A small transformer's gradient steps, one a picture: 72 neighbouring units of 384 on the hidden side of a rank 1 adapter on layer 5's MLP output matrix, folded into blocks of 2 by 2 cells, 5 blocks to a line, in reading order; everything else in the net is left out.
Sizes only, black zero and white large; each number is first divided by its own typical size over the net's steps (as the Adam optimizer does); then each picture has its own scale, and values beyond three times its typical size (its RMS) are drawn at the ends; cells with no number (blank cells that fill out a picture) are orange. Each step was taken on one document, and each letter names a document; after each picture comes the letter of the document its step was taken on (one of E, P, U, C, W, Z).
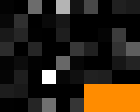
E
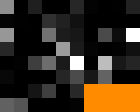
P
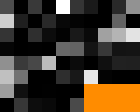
E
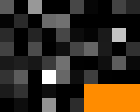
E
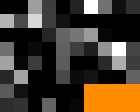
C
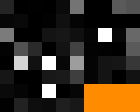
P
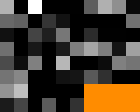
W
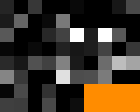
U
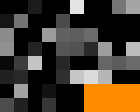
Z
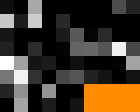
U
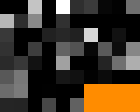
C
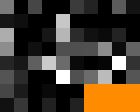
U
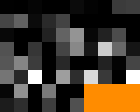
Z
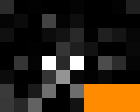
P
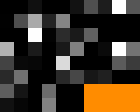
C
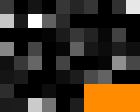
C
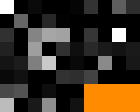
W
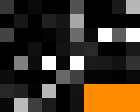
P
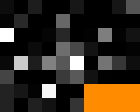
P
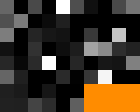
W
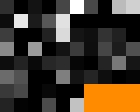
Z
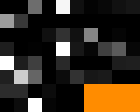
C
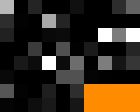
P
